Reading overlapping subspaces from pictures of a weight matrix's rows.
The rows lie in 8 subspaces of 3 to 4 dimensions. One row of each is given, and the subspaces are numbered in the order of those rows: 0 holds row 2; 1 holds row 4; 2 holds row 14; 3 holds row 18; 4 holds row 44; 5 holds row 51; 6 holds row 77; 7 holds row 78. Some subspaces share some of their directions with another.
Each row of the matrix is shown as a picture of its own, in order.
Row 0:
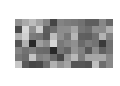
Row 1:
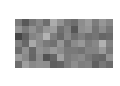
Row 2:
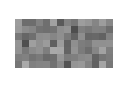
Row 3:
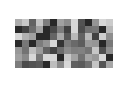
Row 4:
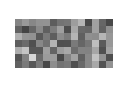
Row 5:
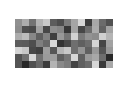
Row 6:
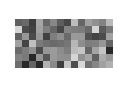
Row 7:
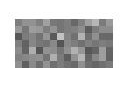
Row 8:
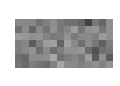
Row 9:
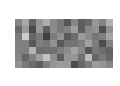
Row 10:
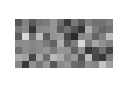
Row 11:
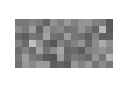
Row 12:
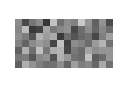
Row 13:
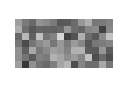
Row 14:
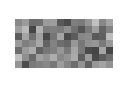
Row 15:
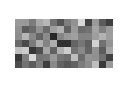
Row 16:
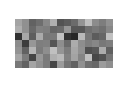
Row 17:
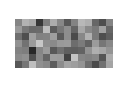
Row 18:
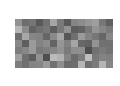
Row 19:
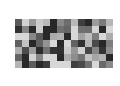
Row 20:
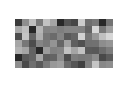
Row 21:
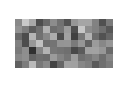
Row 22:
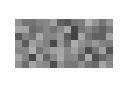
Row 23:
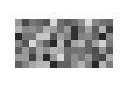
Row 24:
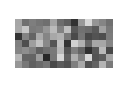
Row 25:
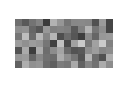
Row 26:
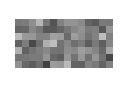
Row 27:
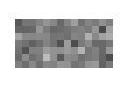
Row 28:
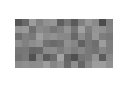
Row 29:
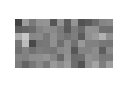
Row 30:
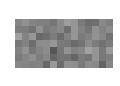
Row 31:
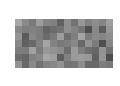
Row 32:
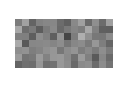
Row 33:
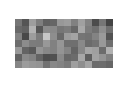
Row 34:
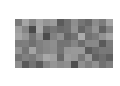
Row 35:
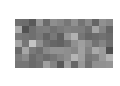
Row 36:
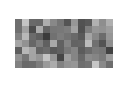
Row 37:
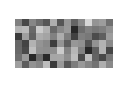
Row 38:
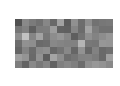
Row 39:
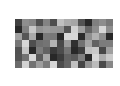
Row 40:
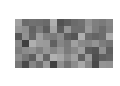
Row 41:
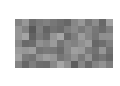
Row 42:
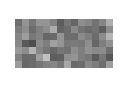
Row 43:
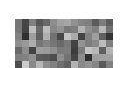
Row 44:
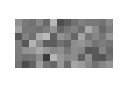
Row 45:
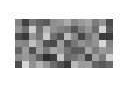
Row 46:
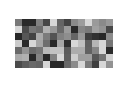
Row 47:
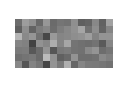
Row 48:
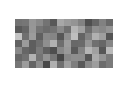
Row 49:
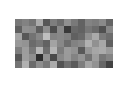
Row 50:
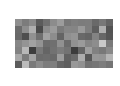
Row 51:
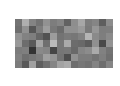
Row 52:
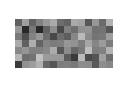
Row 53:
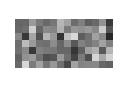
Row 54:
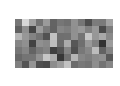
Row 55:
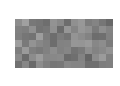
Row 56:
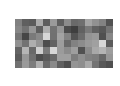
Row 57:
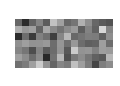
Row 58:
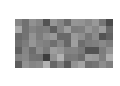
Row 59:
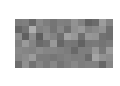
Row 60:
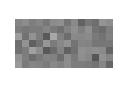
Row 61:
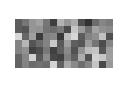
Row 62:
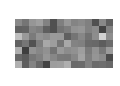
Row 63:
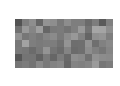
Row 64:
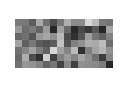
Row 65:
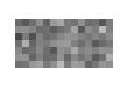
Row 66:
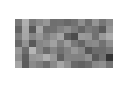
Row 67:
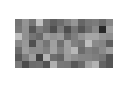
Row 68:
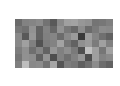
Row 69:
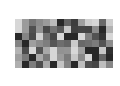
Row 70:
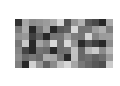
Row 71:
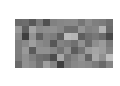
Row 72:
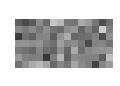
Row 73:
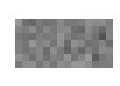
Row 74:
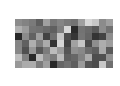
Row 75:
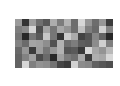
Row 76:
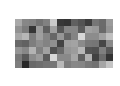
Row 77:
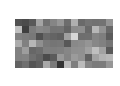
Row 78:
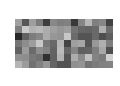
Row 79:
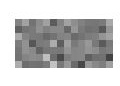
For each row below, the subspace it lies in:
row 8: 4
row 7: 0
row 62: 2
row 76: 4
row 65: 5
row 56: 4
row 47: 5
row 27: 7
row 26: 2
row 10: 0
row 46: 6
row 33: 2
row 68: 4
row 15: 1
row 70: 5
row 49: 4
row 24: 7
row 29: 0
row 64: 4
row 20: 1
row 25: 0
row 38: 0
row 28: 1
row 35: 6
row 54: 5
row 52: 7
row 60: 1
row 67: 4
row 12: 0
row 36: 2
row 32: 7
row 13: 2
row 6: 6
